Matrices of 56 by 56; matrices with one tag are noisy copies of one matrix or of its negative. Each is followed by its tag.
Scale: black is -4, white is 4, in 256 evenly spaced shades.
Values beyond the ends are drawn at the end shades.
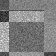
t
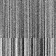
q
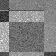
t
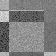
t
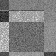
t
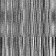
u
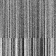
q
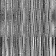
u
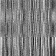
u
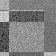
t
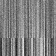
q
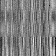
u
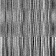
u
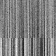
q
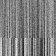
q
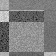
t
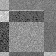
t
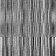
u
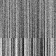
q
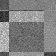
t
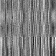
u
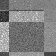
t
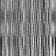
u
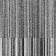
q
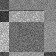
t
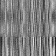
u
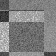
t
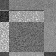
t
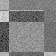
t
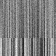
q
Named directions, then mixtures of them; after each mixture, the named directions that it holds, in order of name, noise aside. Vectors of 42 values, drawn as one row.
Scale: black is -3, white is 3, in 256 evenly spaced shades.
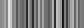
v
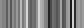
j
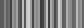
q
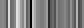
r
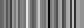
j, q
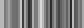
j, q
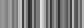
j, q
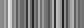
v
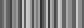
q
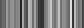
j, q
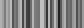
q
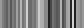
j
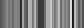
j, q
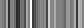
r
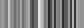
j, v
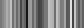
j, v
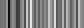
r, v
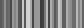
q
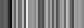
q, v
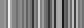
j, v
